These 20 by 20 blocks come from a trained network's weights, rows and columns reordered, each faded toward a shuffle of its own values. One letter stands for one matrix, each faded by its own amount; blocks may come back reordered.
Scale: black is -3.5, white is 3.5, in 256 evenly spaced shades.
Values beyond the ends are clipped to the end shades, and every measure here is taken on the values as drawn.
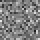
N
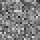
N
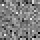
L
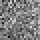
N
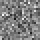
N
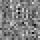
L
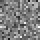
L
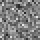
N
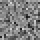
N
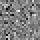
L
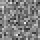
N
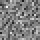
N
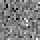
L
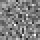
N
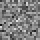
N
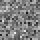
N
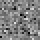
L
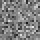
N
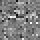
L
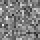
N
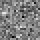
L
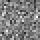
L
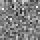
N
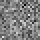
N
